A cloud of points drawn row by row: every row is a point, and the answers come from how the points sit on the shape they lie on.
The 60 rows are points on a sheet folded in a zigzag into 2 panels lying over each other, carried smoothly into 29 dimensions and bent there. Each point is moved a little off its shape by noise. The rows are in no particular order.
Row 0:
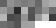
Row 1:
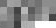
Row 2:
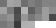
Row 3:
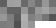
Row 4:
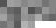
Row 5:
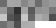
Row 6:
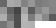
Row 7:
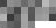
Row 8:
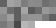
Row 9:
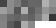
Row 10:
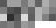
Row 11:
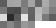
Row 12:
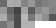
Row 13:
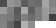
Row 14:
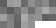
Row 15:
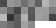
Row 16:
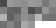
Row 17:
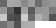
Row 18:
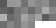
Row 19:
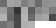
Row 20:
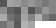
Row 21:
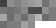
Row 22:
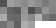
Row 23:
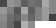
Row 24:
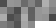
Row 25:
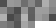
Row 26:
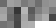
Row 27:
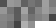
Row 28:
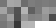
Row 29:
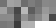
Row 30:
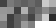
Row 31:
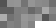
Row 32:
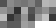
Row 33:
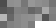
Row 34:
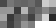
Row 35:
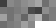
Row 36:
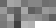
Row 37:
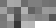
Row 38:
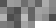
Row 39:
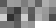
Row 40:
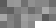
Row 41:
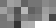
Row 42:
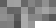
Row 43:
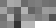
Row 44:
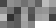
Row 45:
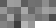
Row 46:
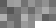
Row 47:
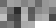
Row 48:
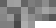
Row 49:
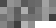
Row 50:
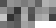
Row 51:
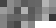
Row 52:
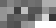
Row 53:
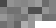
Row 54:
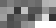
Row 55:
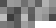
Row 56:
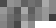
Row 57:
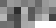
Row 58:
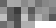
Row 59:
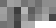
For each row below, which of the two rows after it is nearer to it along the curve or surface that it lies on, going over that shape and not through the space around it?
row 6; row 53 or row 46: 53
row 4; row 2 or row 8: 8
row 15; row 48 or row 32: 32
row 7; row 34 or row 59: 34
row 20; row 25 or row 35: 35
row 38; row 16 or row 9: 9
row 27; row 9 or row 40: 9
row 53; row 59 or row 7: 59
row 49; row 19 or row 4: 19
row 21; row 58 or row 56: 58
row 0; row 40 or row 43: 43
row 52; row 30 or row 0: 0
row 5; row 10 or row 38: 10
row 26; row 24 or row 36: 36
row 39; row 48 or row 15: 15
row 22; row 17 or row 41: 17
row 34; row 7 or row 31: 7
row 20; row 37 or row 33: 37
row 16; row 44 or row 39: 39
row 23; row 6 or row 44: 44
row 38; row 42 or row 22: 42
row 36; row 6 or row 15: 6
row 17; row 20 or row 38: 20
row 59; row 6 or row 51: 6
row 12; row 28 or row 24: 28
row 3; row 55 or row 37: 55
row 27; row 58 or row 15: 15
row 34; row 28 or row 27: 27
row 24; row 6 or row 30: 30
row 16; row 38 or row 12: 12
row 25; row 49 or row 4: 49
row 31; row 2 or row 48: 48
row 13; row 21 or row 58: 58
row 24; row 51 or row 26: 51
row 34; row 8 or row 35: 8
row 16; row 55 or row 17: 17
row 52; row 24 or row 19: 19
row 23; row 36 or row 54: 54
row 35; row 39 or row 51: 39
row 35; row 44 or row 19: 19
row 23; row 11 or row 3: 3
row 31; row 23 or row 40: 40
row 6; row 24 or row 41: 41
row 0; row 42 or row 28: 28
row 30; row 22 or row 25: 25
